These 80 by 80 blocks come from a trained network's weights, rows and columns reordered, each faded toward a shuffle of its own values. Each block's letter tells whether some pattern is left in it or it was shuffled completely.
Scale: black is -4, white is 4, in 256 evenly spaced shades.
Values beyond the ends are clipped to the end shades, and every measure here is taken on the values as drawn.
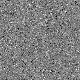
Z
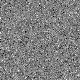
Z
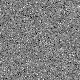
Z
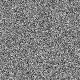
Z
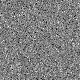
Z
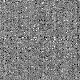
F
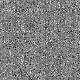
F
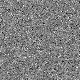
Z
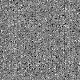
F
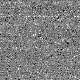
F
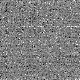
F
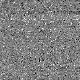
F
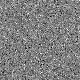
Z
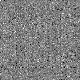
F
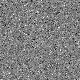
Z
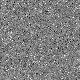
Z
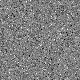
Z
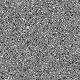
Z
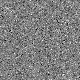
Z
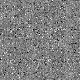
F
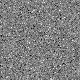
Z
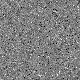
Z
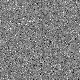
Z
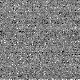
F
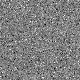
Z
